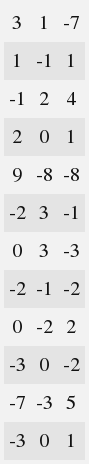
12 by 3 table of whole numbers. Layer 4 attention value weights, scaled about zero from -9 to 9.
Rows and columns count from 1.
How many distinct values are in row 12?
3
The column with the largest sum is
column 1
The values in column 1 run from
-7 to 9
